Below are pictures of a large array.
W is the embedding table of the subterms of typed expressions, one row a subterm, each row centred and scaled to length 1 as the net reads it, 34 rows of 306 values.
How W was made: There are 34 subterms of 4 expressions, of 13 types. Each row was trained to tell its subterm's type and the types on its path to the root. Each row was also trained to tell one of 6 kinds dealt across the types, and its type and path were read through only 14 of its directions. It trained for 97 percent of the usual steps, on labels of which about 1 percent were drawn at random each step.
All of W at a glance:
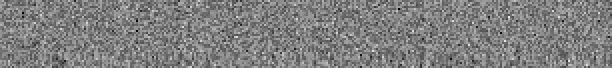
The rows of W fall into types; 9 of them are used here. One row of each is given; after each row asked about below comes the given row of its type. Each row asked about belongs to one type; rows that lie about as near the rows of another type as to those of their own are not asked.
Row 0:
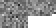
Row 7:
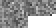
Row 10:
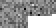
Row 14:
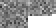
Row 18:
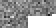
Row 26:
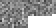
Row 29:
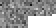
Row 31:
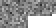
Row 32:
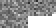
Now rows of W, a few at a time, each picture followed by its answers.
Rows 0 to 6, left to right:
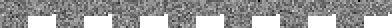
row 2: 0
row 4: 0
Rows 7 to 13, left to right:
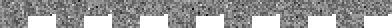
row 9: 29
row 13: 32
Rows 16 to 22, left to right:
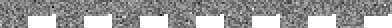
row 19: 32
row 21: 29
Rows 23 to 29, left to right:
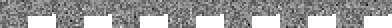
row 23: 0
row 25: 10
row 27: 32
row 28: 29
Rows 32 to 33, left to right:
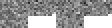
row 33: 7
